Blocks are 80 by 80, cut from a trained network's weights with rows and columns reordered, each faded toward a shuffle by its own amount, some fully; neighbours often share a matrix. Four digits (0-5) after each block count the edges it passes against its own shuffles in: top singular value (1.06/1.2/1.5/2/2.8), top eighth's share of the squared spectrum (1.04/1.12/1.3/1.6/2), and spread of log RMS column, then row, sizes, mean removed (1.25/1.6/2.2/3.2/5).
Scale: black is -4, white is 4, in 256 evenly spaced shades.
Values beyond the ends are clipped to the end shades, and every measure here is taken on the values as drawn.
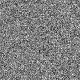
2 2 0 0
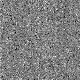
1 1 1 0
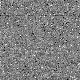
1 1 0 0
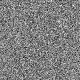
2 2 0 0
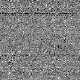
3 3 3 2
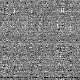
3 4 2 2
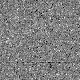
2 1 0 0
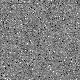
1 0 0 0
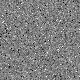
0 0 0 0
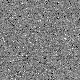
0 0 0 0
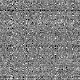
3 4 3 2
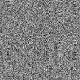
3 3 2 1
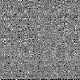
3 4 3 2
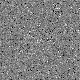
0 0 0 0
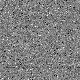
1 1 0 0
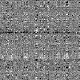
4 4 3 2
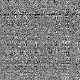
3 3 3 2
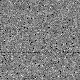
1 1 0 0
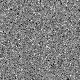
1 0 0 0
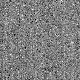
2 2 0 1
